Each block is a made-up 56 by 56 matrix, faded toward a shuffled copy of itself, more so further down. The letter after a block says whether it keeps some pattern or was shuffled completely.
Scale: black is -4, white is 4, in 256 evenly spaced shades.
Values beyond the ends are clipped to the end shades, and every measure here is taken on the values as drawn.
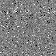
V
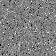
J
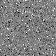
V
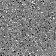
V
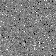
J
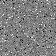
J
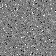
J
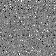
V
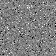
J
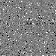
V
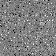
V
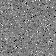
J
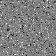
V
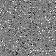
V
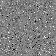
V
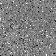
V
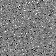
J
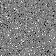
J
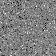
J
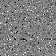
V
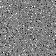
V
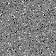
J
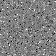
J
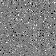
V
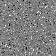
J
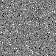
J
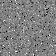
J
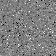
V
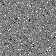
J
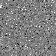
V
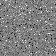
J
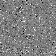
V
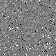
J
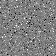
J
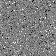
J
